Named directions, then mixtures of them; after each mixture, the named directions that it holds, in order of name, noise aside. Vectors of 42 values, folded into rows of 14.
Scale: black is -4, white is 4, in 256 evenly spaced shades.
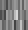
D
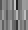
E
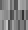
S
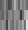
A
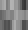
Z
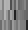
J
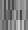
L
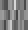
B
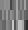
D, J, L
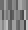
A, S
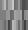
S, Z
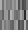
E, L, S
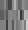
A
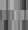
Z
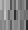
J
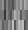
D, L
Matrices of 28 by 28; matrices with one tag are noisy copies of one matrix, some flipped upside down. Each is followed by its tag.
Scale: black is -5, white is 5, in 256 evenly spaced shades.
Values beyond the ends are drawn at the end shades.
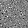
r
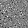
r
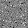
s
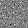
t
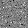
s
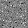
s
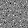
t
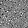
r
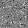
s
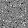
s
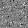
s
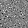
r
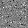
s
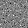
t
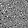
r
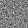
t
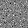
t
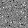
s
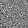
r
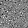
r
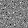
t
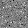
s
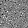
r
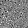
r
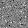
s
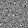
t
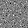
t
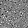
r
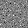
t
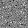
s
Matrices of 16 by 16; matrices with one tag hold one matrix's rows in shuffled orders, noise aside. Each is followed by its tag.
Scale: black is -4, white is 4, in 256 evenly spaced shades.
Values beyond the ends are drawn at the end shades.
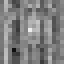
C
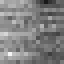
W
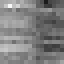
W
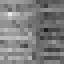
W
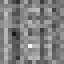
C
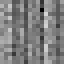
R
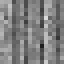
R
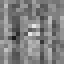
C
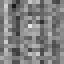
C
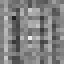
C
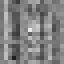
C
